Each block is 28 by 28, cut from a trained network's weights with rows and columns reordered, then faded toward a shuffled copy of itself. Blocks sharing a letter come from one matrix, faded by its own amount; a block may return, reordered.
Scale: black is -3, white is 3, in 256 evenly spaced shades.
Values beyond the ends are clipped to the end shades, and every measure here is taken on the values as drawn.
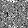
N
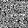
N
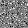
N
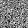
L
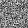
L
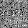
N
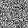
L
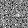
N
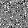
N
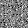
N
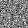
L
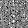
N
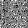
N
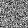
L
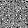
N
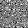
N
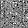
N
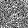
L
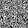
N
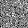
L
